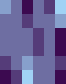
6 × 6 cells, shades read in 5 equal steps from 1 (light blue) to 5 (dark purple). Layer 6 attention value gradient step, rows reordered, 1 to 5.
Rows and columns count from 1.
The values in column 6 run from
1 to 5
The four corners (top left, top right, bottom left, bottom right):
2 1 5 5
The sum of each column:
20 19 18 20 19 22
